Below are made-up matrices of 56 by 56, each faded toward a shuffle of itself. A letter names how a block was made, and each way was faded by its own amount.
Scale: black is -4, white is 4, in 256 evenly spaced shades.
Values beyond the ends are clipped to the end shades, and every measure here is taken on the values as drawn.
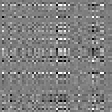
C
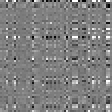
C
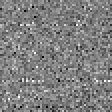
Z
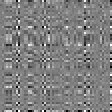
C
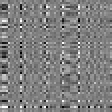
C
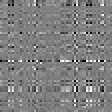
C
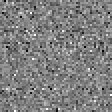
Z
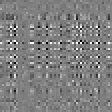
C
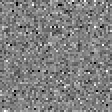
Z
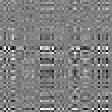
C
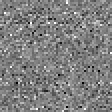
Z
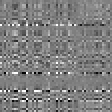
C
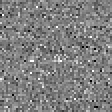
Z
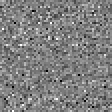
Z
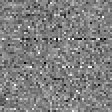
Z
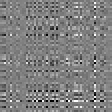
C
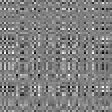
C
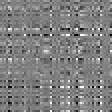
C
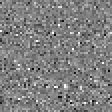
Z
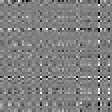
C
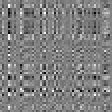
C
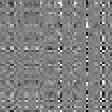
C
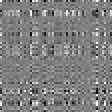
C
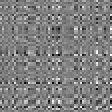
C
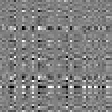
C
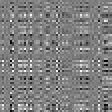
C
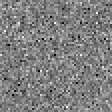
Z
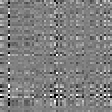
C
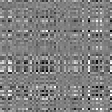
C
